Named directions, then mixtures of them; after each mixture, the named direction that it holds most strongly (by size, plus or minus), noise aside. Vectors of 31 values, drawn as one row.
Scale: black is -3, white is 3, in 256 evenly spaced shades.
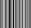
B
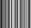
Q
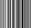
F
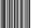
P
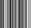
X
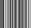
X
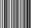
X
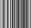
B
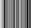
X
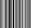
B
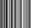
F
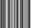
Q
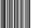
P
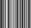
Q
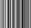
F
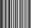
Q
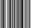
P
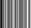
Q
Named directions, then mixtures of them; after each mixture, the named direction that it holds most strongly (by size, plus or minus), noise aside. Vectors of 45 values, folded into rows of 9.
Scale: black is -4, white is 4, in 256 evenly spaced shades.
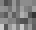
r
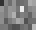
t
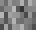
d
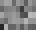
r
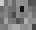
t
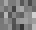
d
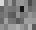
t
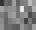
t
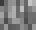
t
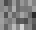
r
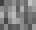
t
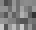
r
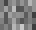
d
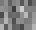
d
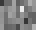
t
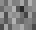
d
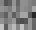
r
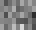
r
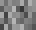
d
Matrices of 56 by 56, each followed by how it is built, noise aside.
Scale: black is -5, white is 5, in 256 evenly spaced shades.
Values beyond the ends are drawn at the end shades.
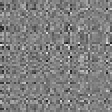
low rank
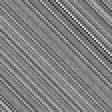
Toeplitz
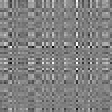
low rank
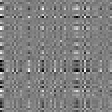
low rank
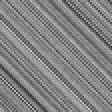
Toeplitz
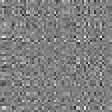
low rank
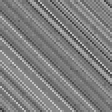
Toeplitz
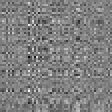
low rank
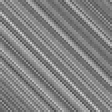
Toeplitz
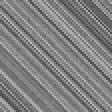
Toeplitz
